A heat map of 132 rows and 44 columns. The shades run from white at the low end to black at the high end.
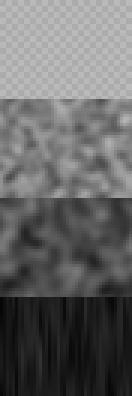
The table splits into 4 rows of 1 panel. Panel 1,1: low, checkered, faint in contrast. Panel 2,1: middling, blotchy. Panel 3,1: high, blotchy. Panel 4,1: very high, streaked downward, faint in contrast.
